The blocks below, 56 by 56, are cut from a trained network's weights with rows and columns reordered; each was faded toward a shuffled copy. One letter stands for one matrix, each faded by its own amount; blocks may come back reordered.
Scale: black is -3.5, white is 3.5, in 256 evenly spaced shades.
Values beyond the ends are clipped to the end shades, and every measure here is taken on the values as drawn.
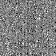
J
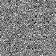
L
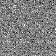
L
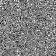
L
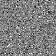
L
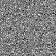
L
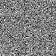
L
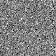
L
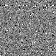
L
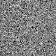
L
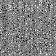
J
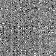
J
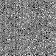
J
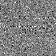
L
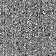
J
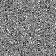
L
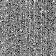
J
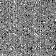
J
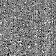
J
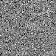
L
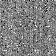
J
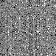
J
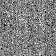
J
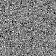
L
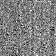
J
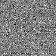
L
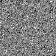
L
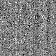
J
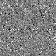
L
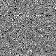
L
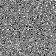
L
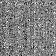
J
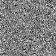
L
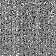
J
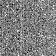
J
